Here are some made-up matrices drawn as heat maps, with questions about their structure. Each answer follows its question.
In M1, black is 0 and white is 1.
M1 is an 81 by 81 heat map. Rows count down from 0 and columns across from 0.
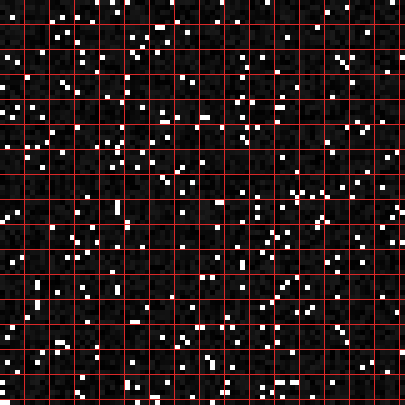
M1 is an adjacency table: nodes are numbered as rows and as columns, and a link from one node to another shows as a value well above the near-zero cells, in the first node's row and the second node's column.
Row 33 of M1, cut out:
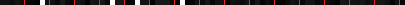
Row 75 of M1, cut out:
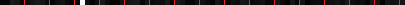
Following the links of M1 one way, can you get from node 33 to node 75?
no
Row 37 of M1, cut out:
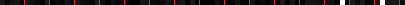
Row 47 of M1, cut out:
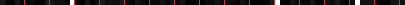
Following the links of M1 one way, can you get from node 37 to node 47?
yes
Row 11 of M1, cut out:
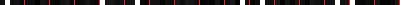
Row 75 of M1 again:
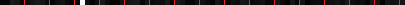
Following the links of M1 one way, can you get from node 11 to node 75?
no
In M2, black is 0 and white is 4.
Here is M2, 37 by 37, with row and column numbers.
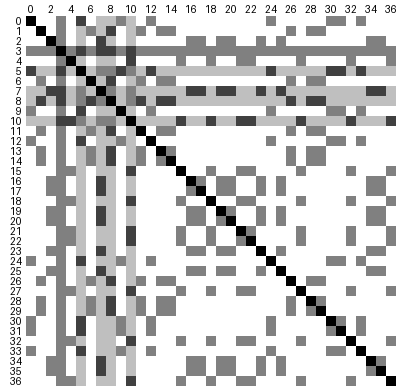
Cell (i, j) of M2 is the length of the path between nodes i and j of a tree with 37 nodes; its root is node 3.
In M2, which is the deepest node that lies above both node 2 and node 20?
7
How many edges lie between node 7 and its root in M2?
1
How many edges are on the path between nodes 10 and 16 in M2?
3
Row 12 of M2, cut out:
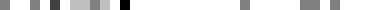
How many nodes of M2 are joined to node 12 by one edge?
1
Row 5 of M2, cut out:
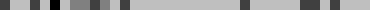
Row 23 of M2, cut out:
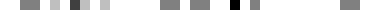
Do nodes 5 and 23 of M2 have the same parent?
no
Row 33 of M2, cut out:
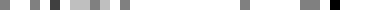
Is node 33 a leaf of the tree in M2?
yes
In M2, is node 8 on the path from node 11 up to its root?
yes
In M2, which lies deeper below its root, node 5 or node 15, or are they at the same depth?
node 15
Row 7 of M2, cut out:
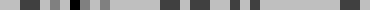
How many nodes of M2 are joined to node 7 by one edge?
10
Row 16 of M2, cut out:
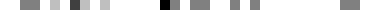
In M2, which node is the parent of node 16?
7
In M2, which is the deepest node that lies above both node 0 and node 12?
5
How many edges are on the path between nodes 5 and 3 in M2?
1
